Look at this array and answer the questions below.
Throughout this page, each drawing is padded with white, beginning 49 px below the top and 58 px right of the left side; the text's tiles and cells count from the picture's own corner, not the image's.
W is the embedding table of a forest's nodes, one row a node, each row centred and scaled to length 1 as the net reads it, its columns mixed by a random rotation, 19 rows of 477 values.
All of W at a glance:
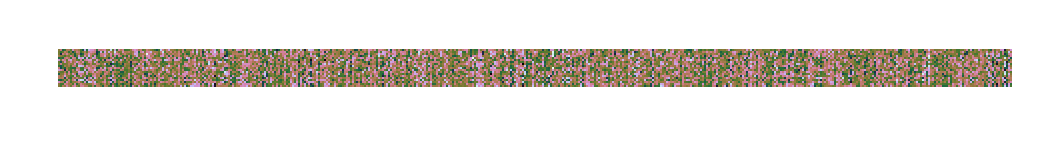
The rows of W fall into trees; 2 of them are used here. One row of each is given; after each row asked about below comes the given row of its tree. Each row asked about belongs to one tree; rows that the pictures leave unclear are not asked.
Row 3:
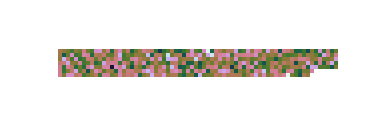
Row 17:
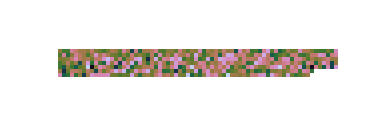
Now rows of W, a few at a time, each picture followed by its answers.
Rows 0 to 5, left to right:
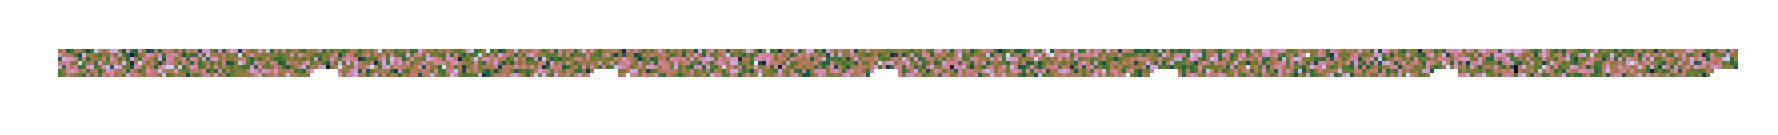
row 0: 3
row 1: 3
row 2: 3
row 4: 17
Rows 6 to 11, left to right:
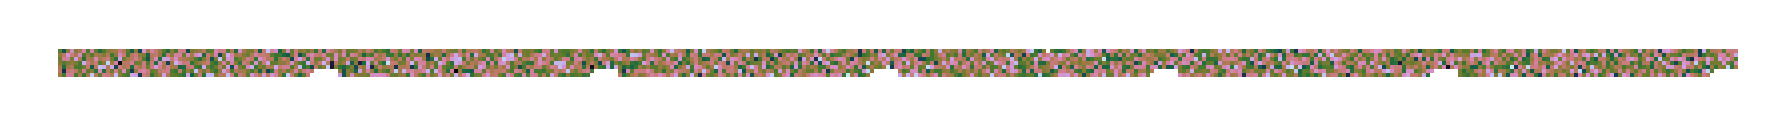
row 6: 17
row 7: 17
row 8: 17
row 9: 3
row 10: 3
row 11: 17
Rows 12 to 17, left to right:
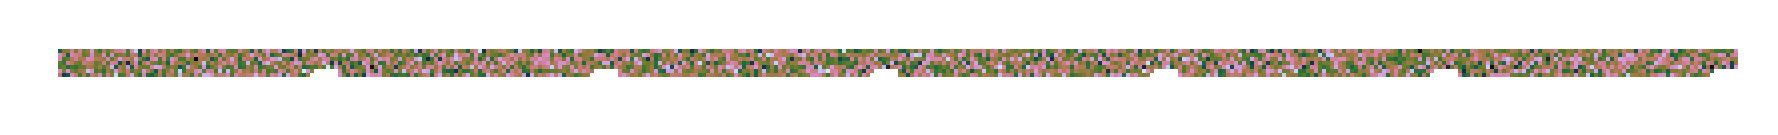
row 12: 17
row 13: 17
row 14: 3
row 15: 17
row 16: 3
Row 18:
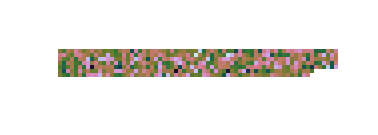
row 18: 17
